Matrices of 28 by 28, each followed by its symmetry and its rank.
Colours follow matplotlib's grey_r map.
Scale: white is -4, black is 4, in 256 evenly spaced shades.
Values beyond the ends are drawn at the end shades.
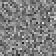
antisymmetric, full rank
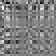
antisymmetric, rank two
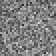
neither, full rank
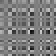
symmetric, rank one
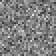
neither, full rank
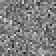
neither, full rank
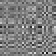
neither, rank two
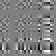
antisymmetric, rank two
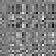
neither, rank three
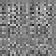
neither, rank three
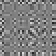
antisymmetric, rank two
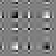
symmetric, rank one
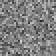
antisymmetric, full rank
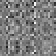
neither, rank three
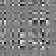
antisymmetric, rank two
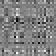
neither, rank three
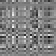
neither, rank two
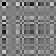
symmetric, rank one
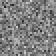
neither, full rank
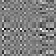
neither, rank two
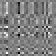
neither, rank two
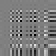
symmetric, rank one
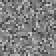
antisymmetric, full rank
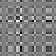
symmetric, rank one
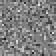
antisymmetric, full rank
